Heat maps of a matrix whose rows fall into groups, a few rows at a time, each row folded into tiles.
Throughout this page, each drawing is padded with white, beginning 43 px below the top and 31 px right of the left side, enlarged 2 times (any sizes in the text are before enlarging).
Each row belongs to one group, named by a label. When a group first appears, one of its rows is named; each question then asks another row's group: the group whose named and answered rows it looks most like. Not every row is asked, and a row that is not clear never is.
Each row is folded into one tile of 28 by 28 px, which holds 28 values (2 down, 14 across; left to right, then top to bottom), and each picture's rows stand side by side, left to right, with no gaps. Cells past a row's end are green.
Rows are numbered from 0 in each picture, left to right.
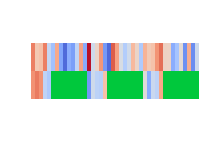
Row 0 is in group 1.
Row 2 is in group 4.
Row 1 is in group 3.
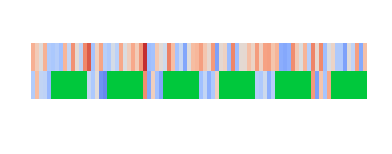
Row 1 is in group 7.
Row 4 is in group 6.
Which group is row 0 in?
7
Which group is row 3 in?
7
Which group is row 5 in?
4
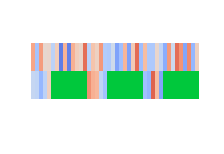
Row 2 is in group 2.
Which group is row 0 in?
7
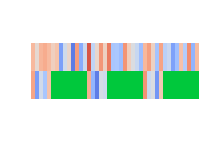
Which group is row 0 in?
4
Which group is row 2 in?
4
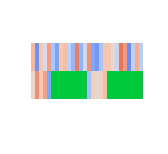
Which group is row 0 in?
2
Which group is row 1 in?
2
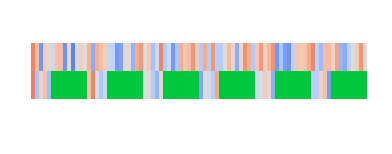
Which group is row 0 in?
1
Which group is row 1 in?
6
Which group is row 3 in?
3
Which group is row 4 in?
6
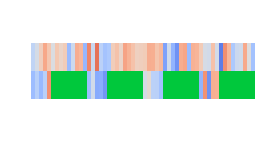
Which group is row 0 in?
3
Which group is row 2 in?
6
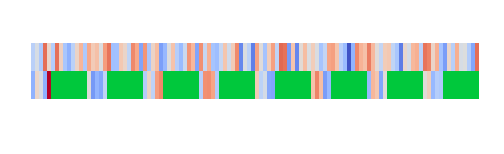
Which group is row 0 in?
3
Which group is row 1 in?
4
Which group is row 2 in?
3
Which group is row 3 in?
2
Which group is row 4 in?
1
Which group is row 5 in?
1
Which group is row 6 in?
6
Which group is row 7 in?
7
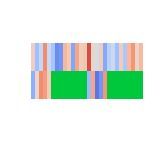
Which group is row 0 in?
2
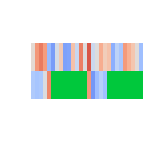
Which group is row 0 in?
3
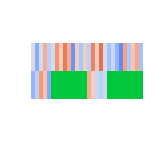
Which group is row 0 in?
2
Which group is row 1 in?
6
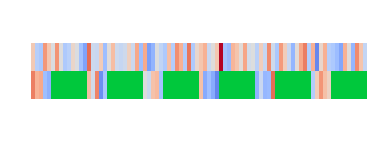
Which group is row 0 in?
1
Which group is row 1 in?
1
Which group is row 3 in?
4
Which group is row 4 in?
3
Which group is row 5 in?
2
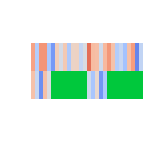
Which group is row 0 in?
7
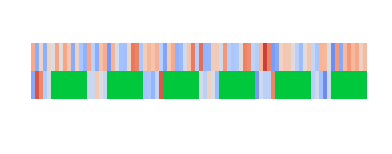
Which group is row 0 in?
2
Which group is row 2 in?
3
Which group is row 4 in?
3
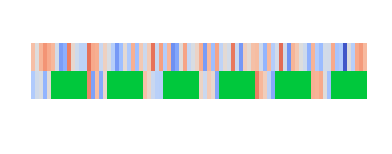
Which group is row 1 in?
4
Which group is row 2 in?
6
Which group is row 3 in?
2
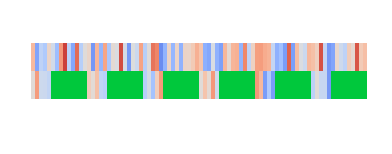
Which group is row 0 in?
2
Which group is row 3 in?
2
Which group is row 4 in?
7
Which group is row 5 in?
7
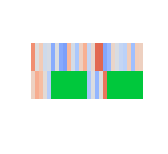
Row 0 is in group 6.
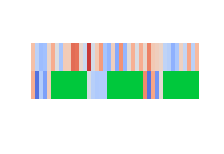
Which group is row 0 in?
4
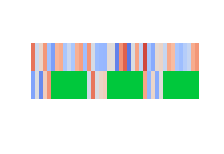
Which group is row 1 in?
2
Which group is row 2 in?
1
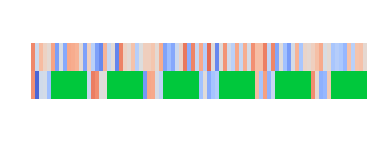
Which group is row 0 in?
4
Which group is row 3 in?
7
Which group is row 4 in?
6
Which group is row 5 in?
6
